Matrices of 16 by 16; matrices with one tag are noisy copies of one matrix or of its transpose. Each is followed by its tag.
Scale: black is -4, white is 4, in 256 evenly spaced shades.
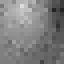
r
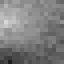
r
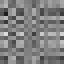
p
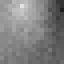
r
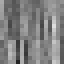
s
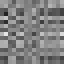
p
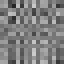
p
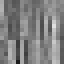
s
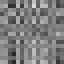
p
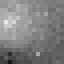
r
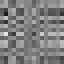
p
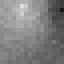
r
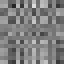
p
